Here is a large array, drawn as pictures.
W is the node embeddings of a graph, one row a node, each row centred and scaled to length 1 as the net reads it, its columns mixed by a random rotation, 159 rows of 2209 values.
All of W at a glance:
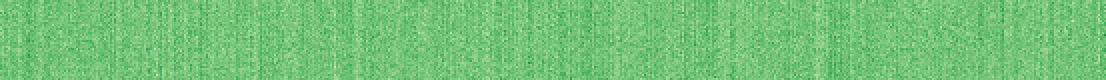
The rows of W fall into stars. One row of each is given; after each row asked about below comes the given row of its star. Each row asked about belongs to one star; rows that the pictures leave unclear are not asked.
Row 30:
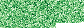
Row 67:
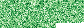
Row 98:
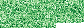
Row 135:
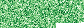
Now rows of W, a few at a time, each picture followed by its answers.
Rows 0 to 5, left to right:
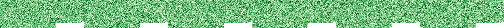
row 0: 67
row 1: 135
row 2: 30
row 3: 30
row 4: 30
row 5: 30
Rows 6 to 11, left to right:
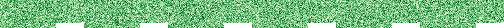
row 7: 67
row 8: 98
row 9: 67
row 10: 98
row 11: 30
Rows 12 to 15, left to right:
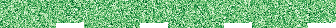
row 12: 30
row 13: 30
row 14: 98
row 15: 67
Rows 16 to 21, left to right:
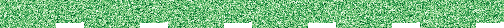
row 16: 67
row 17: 30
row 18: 98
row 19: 135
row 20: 67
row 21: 30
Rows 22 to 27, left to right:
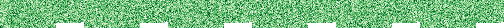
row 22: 98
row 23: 30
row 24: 135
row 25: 98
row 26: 135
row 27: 135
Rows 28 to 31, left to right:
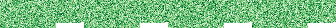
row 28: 67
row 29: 67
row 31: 67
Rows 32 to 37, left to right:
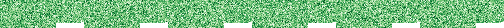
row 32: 135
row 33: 135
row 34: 98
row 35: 30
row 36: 67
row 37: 67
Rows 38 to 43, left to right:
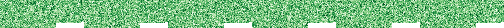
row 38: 30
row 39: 98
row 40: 98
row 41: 67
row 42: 30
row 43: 67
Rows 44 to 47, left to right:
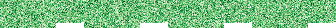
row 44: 98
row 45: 30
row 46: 98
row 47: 135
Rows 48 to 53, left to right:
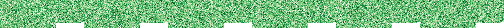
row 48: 98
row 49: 135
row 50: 135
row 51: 135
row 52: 98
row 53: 30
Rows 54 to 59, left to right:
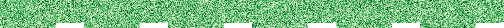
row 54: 30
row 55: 30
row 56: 98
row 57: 67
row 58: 30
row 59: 30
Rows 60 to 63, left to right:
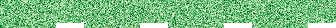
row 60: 98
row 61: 135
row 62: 98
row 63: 98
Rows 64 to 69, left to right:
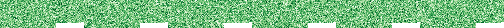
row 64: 67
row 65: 98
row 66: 98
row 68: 98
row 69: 67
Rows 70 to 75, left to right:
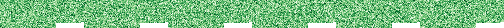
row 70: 67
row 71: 98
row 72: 135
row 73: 135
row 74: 135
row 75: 30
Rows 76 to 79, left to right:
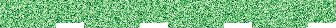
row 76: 67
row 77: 67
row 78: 67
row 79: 30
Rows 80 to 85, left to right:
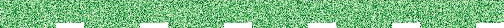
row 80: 98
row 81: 67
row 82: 30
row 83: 98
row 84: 135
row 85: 135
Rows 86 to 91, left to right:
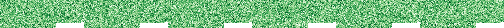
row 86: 135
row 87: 30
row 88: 135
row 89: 98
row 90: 135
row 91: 30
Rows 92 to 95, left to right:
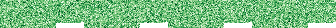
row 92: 135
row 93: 30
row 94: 30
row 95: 135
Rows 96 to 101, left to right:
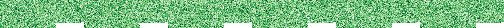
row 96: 98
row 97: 98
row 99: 98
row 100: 30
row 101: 98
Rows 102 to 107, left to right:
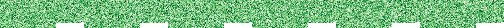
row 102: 67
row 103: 98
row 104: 98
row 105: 30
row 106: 30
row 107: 135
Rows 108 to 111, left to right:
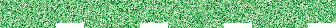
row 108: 67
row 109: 30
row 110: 67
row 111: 98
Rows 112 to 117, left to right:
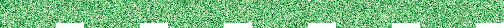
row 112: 67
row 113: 67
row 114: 30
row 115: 30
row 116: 98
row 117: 98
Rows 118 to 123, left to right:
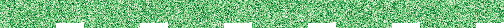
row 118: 135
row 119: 67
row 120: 98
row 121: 30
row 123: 98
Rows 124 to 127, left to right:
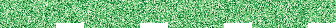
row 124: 135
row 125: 135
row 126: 67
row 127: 30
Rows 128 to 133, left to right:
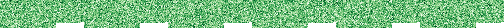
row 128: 30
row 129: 67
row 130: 135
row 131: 30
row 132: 67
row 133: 135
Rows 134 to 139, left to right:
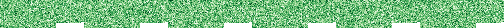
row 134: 67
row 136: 135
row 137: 98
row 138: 98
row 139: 135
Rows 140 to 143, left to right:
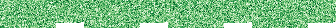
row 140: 98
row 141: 30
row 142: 67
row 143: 98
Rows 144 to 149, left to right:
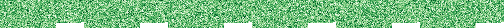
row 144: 98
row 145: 135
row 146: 135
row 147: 30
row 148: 135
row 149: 67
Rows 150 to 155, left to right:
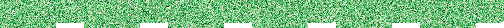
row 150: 135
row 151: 135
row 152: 98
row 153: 30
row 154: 98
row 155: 67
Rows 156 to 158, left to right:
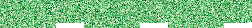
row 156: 98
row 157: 135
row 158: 67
